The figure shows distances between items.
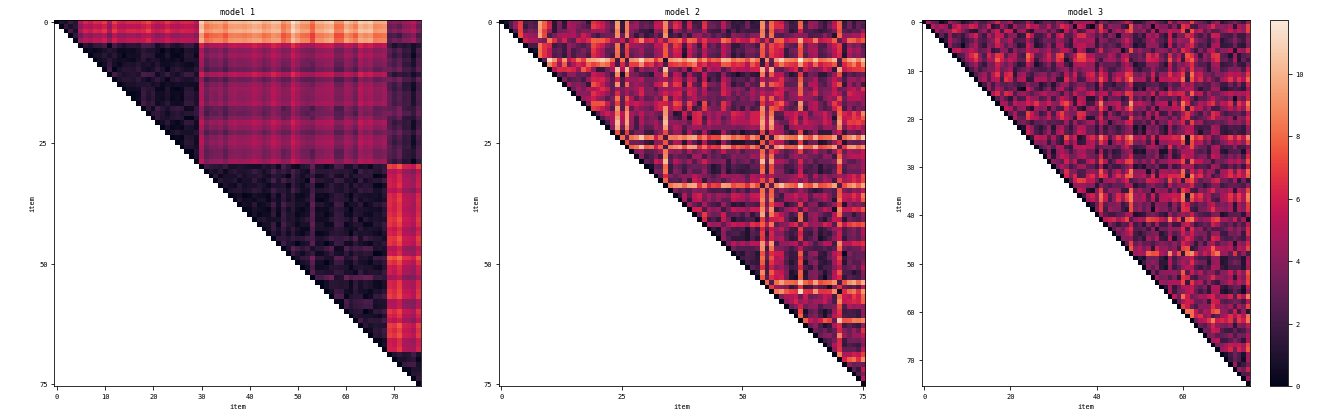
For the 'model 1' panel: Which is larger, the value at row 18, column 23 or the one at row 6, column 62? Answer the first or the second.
the second
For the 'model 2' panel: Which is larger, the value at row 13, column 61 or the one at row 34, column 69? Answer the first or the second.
the second
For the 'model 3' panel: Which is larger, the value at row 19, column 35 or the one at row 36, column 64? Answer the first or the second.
the second
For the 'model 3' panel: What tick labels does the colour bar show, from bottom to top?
0, 2, 4, 6, 8, 10
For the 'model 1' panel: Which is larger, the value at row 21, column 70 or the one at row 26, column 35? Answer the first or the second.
the second
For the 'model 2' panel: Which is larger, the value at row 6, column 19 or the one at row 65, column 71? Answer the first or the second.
the first
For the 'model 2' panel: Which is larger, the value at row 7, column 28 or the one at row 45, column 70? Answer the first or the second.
the second
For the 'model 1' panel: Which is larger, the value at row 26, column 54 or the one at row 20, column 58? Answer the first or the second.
the first
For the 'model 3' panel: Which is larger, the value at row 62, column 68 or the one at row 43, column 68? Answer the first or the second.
the first
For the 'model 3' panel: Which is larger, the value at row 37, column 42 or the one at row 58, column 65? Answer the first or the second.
the first
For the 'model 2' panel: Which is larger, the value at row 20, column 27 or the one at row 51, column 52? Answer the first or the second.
the first
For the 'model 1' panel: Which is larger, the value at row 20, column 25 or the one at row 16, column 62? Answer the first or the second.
the second
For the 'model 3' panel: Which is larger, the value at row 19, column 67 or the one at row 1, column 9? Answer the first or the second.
the first
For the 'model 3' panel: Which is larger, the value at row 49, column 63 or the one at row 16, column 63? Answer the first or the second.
the first
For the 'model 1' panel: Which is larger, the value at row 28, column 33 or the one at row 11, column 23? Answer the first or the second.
the first
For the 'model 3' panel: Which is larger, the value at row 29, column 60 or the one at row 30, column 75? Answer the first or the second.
the first
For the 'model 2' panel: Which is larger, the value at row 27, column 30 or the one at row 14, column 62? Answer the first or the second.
the second
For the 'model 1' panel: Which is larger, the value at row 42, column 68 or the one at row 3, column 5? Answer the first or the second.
the second
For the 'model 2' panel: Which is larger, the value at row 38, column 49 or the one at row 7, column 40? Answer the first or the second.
the second
